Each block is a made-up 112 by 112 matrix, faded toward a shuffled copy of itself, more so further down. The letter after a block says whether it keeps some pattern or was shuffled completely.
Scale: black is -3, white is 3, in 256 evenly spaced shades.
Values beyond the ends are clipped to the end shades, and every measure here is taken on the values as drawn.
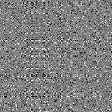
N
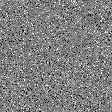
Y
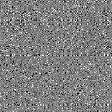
N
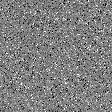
Y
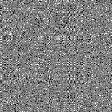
N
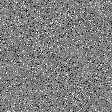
Y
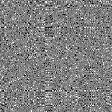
N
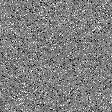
Y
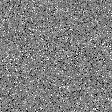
Y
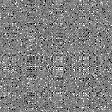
N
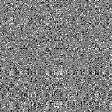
N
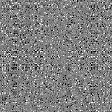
N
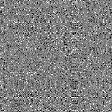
N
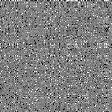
N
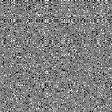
N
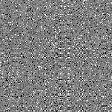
N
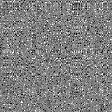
N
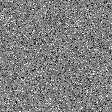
Y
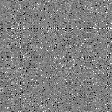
N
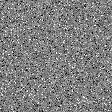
Y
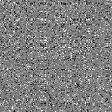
N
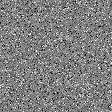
Y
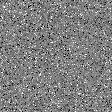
Y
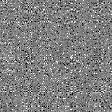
N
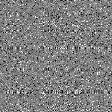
N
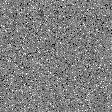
Y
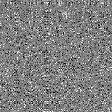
N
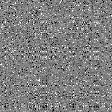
N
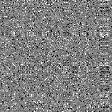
N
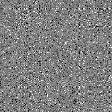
N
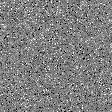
Y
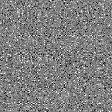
N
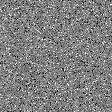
Y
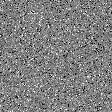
Y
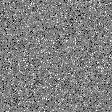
Y
